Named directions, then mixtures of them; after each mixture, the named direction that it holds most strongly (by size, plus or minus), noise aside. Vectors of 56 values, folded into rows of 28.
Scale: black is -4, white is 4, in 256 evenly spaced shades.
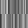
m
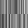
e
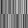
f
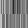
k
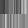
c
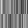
f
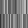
e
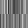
m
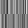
m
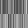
f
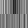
k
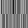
k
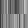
e
